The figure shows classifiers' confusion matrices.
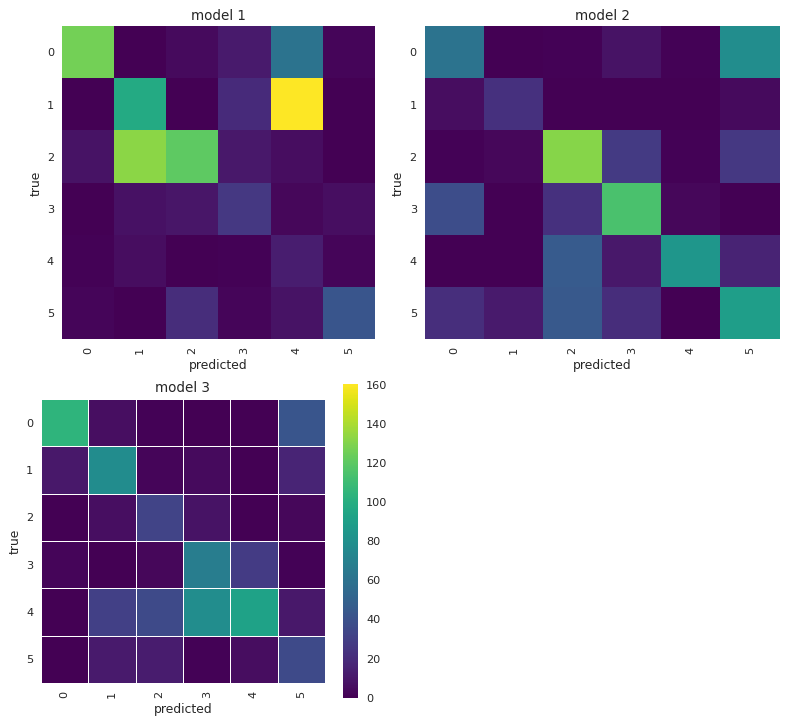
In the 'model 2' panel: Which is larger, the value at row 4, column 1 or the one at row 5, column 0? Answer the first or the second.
the second
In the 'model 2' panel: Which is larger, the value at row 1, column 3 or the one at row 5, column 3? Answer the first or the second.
the second
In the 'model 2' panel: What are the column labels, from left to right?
0, 1, 2, 3, 4, 5
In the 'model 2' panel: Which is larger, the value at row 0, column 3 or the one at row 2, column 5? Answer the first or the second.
the second
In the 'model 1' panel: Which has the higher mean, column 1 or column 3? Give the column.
1
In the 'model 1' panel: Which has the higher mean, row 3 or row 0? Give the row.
0
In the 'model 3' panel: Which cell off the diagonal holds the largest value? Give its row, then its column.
4, 3
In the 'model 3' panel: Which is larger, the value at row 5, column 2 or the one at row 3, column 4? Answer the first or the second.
the second
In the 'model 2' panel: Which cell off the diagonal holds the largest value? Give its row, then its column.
0, 5
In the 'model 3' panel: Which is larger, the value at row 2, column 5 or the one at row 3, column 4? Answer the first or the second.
the second
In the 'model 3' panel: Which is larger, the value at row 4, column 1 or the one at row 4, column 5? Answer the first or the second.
the first
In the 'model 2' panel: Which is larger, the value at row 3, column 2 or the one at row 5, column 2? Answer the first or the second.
the second
